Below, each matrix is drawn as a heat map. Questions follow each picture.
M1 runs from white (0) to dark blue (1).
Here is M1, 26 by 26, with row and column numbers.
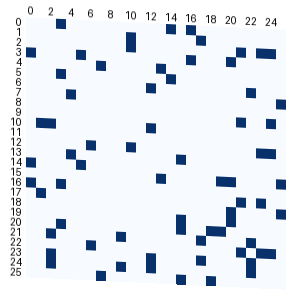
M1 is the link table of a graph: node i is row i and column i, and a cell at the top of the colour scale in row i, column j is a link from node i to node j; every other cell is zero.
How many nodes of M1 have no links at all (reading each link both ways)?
2
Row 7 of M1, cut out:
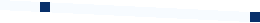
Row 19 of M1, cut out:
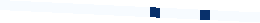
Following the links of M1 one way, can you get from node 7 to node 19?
yes
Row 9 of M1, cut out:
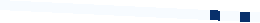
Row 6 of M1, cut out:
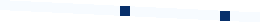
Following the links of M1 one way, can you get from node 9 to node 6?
yes
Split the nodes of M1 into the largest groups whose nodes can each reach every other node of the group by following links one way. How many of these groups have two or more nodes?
2
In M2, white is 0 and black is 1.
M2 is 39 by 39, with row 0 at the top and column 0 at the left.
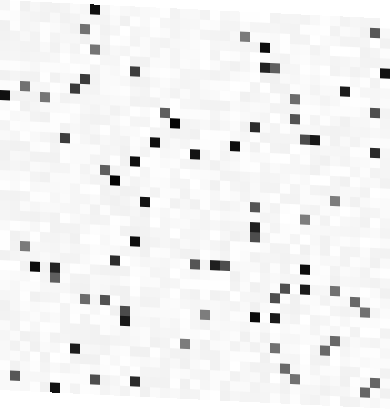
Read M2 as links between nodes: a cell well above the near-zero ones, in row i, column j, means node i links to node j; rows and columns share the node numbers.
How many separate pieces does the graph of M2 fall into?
2
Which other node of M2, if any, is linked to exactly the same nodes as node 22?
node 21
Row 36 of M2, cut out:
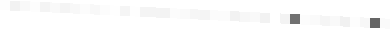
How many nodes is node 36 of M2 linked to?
2
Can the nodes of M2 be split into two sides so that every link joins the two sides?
yes
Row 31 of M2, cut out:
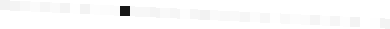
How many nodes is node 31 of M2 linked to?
1
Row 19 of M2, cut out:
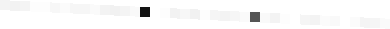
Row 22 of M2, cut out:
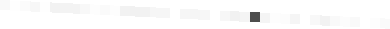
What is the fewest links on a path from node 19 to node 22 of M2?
2
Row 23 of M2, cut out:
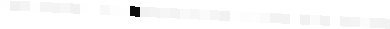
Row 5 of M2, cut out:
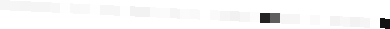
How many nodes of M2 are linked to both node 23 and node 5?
0
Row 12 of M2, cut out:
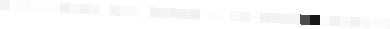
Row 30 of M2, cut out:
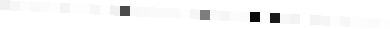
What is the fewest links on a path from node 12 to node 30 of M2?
1
